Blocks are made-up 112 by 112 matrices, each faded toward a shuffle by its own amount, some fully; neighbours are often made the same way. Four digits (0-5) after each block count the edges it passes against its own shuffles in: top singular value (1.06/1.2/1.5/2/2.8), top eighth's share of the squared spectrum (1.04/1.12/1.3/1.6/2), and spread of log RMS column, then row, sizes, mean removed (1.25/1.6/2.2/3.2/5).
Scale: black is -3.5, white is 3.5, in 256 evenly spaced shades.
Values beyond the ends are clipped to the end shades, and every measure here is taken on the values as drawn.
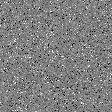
0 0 0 0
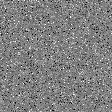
0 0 0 0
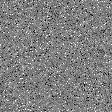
0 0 0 0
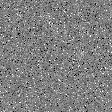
2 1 0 0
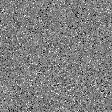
3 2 0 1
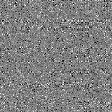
4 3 2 2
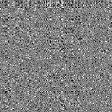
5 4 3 3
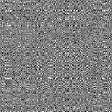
5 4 3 3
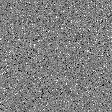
2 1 0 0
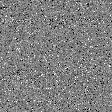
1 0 0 1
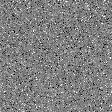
0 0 0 0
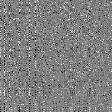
4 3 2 2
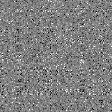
4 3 2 2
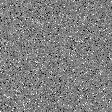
2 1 0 0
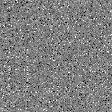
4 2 1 1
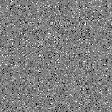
4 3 2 1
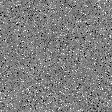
1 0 0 0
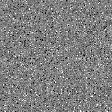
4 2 1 1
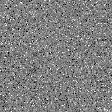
3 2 1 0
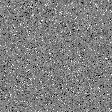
2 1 0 0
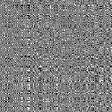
5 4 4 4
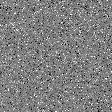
0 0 0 0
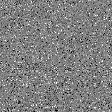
3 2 1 1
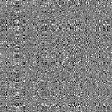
5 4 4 3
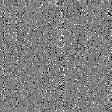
4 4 3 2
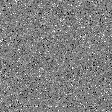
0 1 0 1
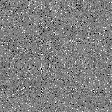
3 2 1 1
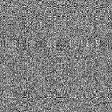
4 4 2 3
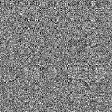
4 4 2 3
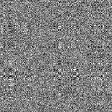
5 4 3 3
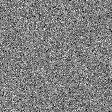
0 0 0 0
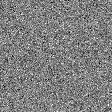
1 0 0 0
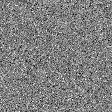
1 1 0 0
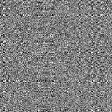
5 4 3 3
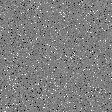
0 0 0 0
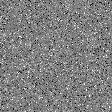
0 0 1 0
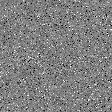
1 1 0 1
